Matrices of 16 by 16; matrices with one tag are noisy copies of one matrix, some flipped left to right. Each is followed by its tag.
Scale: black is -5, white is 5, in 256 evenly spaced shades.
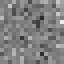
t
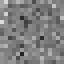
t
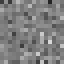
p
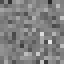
p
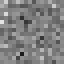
t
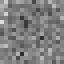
t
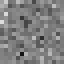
t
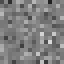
p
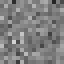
p
